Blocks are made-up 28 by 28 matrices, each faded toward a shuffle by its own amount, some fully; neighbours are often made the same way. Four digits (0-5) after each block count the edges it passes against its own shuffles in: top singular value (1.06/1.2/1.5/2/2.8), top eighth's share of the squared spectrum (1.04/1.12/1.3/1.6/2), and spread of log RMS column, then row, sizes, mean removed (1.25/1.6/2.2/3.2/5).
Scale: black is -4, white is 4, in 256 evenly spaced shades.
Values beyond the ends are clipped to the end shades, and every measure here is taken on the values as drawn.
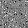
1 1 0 0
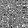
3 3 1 1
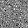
2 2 0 0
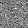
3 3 0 1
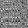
3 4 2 2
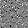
2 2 1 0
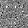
3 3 1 1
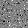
1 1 0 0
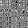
3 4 2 2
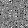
2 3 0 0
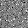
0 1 0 0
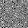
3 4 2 1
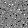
0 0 0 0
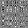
4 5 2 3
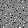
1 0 0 0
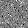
0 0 0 0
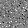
0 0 0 0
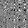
3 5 2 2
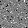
0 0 0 0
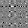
3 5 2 2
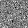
0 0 0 0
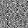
3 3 1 0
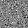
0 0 0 0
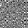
3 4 2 2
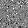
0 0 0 1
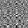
4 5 2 2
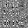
3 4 2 1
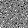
0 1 0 0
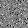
0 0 0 0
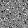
2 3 1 0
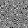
3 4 1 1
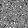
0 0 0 0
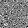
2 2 0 0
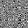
3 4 1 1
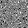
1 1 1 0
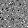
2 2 0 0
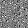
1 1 0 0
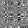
4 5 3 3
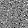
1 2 0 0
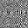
4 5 2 2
